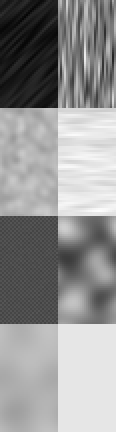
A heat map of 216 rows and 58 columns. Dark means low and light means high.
It is made of 4 by 2 panels. Panel 1,1: very low, slanting up to the right, faint in contrast. Panel 1,2: middling, streaked downward, strong in contrast. Panel 2,1: high, blotchy, faint in contrast. Panel 2,2: very high, streaked across, faint in contrast. Panel 3,1: low, checkered, faint in contrast. Panel 3,2: middling, smooth, strong in contrast. Panel 4,1: high, smooth, faint in contrast. Panel 4,2: very high, flat.
